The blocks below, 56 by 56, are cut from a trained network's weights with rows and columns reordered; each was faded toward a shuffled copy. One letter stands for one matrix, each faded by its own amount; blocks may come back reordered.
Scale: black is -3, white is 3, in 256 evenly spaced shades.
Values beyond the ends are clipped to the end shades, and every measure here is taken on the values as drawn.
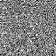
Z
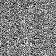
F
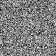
Z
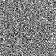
F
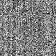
F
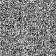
F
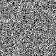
Z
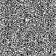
F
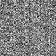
F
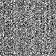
F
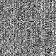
F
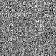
F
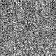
F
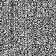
F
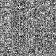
F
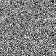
Z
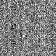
F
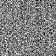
F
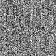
F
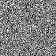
Z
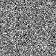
Z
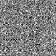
F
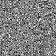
Z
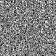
Z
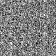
F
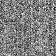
F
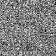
Z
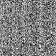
F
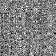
F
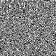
Z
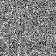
Z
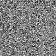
Z
